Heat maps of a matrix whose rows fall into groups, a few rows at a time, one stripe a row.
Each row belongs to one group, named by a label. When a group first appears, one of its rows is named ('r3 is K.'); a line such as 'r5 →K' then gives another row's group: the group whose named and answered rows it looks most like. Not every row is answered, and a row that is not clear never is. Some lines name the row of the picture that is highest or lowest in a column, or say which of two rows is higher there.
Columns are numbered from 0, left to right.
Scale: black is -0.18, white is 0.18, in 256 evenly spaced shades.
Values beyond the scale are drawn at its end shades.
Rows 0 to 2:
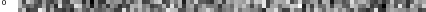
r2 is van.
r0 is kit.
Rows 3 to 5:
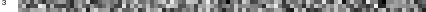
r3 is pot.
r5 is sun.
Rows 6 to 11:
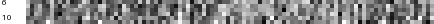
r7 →kit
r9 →kit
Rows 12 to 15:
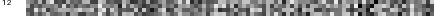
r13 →pot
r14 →sun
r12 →kit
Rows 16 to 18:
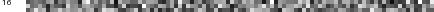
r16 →van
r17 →kit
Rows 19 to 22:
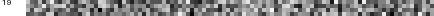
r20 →sun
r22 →van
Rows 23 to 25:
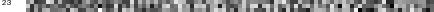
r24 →pot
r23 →van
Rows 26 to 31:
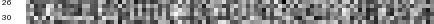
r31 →kit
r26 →pot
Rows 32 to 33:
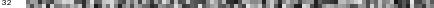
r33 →sun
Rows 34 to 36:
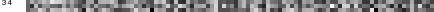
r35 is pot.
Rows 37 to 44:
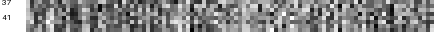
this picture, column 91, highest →37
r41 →kit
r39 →van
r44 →kit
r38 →pot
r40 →van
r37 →kit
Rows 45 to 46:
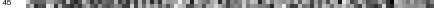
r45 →pot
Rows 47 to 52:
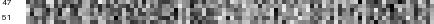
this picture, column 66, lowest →48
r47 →van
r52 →kit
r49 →kit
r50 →kit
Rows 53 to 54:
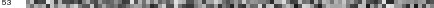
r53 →van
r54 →sun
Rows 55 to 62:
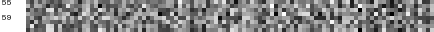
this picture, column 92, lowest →56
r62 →van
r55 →pot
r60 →pot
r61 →van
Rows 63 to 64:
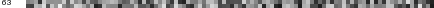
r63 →sun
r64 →sun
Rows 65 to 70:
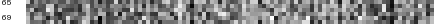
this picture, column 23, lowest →68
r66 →van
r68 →kit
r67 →van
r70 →van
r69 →kit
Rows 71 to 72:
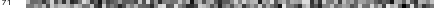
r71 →van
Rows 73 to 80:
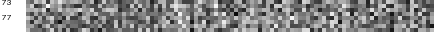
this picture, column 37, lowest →76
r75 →sun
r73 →sun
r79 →pot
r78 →kit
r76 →pot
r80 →van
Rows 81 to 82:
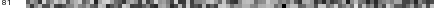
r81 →sun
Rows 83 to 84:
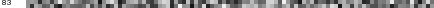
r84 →kit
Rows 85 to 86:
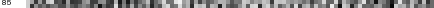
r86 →pot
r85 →kit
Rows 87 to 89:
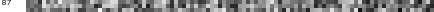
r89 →pot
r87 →sun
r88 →sun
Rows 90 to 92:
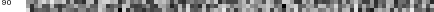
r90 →sun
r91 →kit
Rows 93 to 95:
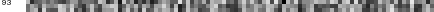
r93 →pot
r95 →sun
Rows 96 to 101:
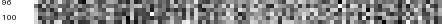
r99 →kit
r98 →van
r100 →pot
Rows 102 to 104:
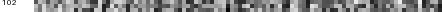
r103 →sun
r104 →sun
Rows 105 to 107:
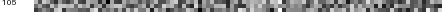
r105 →kit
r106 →sun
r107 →van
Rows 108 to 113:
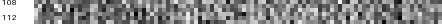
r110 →van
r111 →pot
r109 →van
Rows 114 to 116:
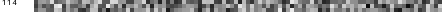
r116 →van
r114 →sun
